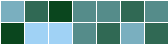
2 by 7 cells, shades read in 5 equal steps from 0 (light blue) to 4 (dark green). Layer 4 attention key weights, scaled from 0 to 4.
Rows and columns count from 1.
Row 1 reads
1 3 4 2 2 3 2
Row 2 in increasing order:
0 0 1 2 3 3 4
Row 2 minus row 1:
3 -3 -4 0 1 -2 1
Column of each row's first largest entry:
3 1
